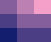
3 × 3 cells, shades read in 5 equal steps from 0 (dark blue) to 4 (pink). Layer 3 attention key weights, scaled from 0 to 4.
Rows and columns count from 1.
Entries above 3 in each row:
1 0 0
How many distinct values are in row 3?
2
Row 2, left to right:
1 2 2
